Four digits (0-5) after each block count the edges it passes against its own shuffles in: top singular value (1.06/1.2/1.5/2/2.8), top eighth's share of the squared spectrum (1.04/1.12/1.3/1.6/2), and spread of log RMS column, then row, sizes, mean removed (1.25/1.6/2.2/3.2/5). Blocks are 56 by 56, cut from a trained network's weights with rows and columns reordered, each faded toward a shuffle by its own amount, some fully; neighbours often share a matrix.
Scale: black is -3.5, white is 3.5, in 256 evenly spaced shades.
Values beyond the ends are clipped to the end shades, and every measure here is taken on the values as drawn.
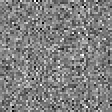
3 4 2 2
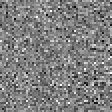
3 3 2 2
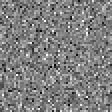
2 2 0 0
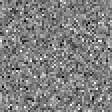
2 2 0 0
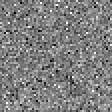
0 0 0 0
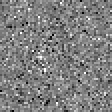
0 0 0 0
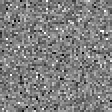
0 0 0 0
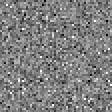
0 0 0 0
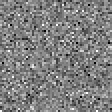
1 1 0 0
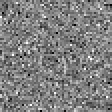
0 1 0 0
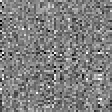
3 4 2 2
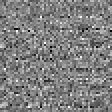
3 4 2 3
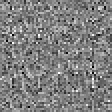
3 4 2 2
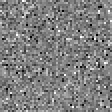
1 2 0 0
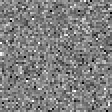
0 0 0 0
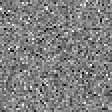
0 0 0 0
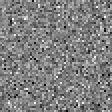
1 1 0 0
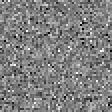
2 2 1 1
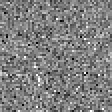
2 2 0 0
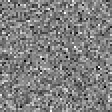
2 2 0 1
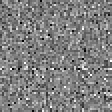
3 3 1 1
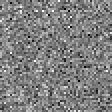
2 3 1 1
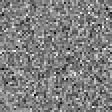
2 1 0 0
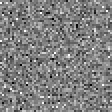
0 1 0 0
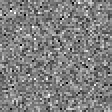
2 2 0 0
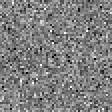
1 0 0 0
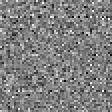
3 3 0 2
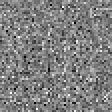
3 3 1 1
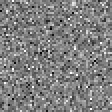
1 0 0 0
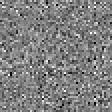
3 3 2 2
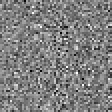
3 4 2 1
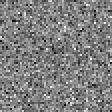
1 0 0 0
